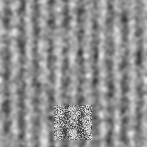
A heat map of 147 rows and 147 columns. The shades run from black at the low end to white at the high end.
Odd patch: rougher, in the bottom middle. Stripes: upright, repeating 10 times. Roughest part: bottom middle. Slope: none.
